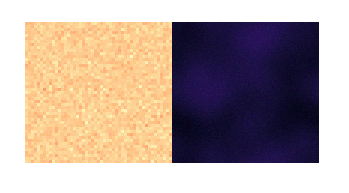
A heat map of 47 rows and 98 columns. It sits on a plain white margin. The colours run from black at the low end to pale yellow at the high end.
The table splits into one row of 2 panels. Panel 1,1: very high, fine-grained, faint in contrast. Panel 1,2: very low, smooth, faint in contrast.
